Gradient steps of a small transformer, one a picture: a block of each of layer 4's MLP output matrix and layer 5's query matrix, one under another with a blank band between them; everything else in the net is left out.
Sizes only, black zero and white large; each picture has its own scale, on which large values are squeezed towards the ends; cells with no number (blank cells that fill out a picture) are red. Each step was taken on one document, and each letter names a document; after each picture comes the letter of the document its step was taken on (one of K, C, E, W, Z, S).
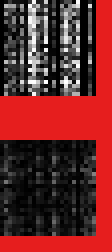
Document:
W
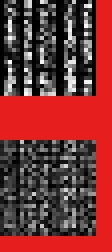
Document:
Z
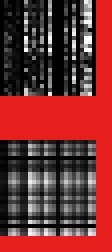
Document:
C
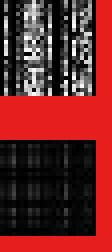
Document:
C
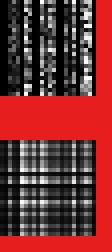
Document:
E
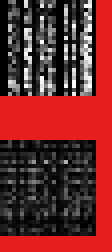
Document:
E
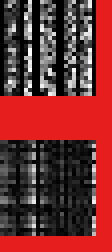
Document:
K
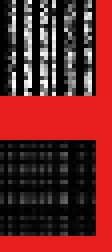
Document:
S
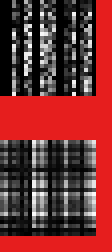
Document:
E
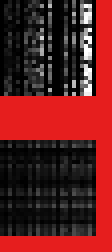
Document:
C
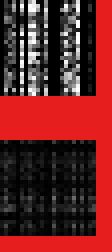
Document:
W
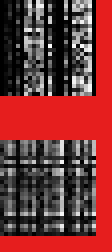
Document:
C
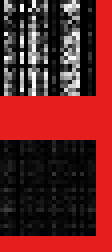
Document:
W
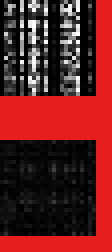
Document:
W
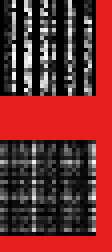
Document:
S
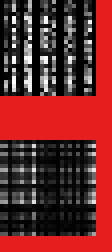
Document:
S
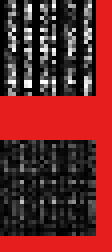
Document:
S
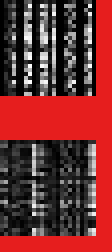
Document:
K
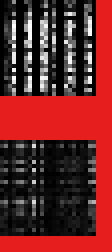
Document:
S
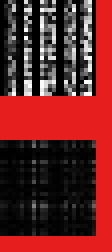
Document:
E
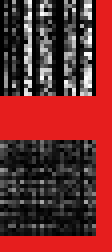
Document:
E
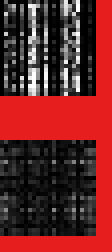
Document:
W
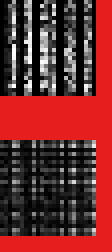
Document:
S
